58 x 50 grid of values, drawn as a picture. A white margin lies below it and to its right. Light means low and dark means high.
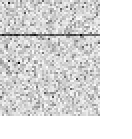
Average level on the scale: 20%. Odd lines: row 18. Histogram: skewed, a long tail of high values.
